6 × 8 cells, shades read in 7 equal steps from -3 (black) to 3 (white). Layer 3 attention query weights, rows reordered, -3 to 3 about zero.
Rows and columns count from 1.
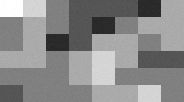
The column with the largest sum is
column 2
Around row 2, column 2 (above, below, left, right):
2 1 0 0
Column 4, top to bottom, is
-1 -1 -1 1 1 0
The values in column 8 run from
-1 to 1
